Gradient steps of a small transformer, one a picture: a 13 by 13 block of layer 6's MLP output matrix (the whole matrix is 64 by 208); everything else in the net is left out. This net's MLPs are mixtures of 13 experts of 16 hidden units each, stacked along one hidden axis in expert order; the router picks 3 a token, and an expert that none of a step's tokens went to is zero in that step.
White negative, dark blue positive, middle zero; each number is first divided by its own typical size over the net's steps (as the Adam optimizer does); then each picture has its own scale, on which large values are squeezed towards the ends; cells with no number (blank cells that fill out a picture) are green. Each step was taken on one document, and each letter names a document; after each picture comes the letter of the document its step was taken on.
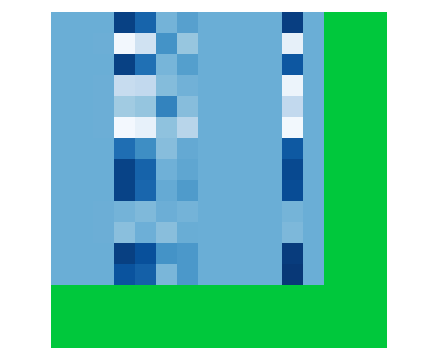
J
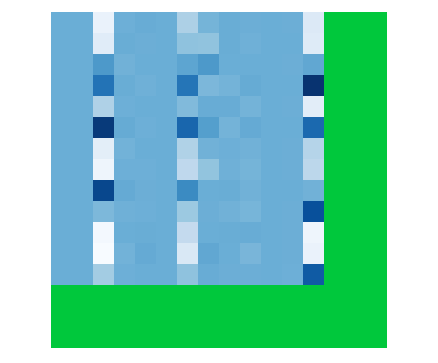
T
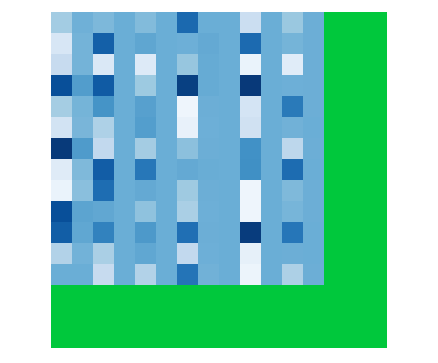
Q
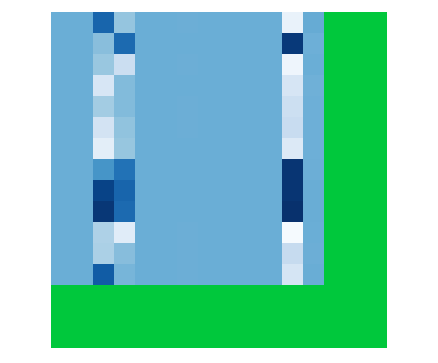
J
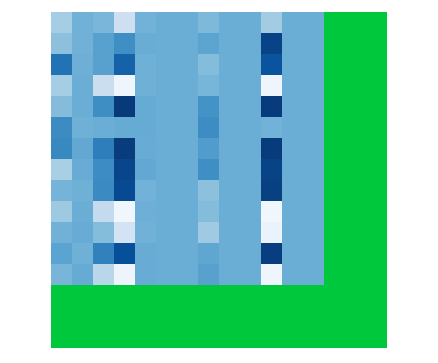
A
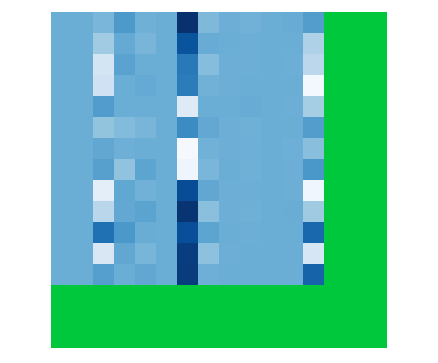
T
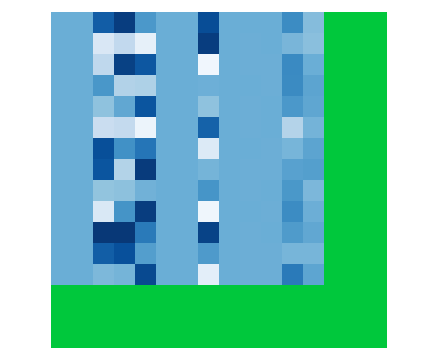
J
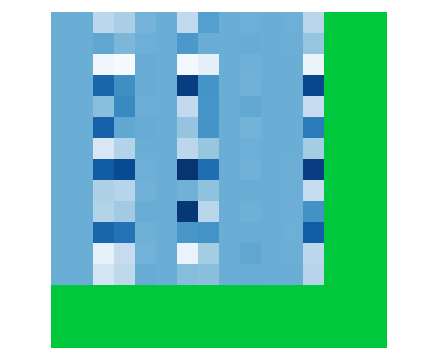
T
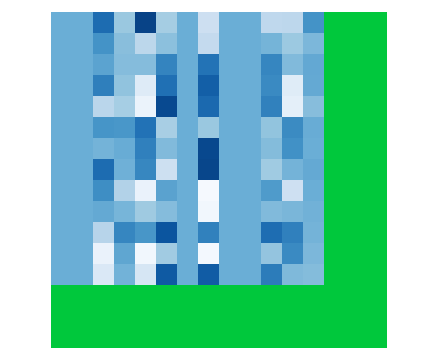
J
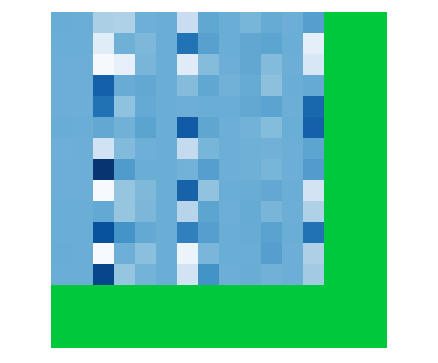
T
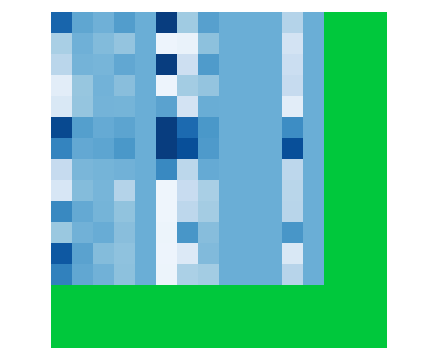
J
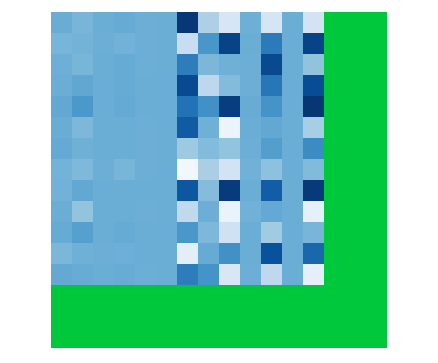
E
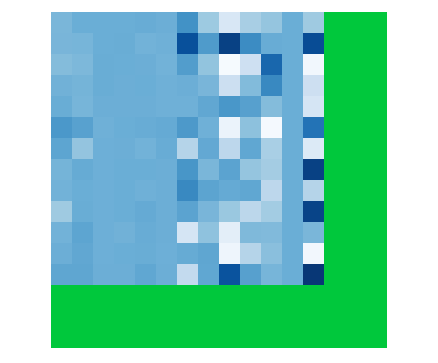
E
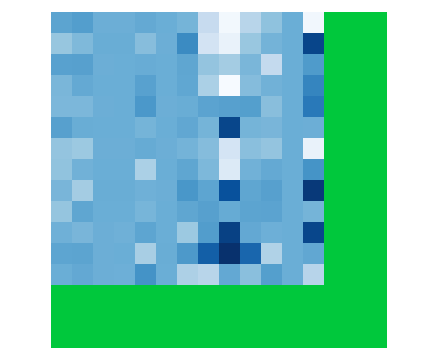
E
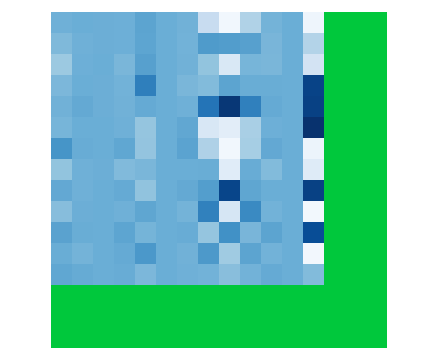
E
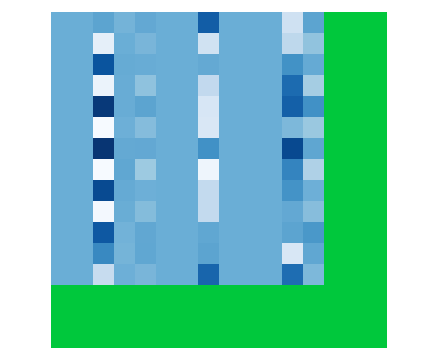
J
